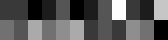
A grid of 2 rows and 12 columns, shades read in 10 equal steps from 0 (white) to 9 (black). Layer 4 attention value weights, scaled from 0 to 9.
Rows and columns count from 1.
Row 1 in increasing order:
0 2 6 6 7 7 7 8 8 8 9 9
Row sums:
77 64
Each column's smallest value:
5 6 3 5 4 3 7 6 0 4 5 2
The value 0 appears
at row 1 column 9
